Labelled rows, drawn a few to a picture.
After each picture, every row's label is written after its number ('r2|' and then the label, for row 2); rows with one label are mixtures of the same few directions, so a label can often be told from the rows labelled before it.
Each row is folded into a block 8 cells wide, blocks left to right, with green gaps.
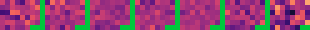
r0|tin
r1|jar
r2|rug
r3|jar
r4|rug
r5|rug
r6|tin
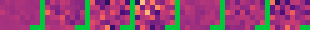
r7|tin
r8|tin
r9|jar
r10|jar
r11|tin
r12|rug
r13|jar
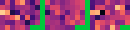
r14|tin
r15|tin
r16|rug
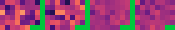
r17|tin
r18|tin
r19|tin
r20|jar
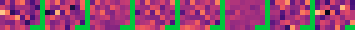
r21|tin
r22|rug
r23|jar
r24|rug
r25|rug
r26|rug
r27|jar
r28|rug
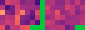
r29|tin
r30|jar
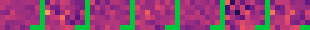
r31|rug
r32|tin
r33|jar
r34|jar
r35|rug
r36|jar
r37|tin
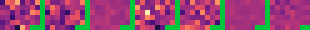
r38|jar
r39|tin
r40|tin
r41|jar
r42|rug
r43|tin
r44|jar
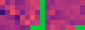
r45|tin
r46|rug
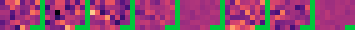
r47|jar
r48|jar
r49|tin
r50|tin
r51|jar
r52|rug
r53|rug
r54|jar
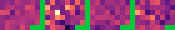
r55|rug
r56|jar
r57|rug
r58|tin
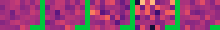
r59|jar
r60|jar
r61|tin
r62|jar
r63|tin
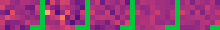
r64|rug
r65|tin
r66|rug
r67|tin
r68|rug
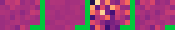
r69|jar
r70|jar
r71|jar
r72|jar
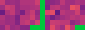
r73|tin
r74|rug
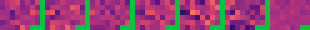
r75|jar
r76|rug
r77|rug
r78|tin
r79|tin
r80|rug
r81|jar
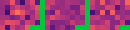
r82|tin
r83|rug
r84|rug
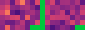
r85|tin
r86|rug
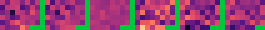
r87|jar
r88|jar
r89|jar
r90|rug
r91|rug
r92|rug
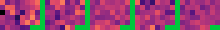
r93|tin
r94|jar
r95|rug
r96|jar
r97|jar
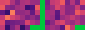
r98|rug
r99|jar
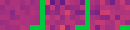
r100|jar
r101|jar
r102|tin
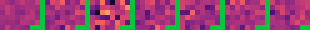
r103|tin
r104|jar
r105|tin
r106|jar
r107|rug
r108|jar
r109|tin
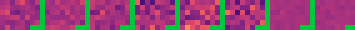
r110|tin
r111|rug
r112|rug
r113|jar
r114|rug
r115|rug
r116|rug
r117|jar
